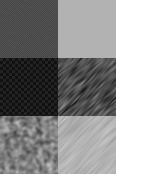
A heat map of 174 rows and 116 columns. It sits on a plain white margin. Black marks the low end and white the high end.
It is made of 3 by 2 panels. Panel 1,1: low, checkered, faint in contrast. Panel 1,2: high, flat. Panel 2,1: very low, checkered, faint in contrast. Panel 2,2: low, slanting up to the right. Panel 3,1: middling, blotchy. Panel 3,2: high, slanting up to the right, faint in contrast.
